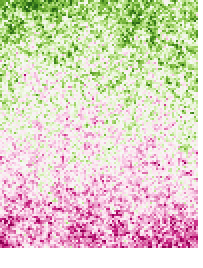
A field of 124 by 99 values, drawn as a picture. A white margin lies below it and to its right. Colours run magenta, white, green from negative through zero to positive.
No row or column stands out. There is an overall slope up to the top. There are no regular stripes. Overall the values sit about 50% of the way up the scale. The values follow a bell shape.
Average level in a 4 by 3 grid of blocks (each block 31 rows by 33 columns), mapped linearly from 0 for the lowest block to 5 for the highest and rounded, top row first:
555
334
222
000
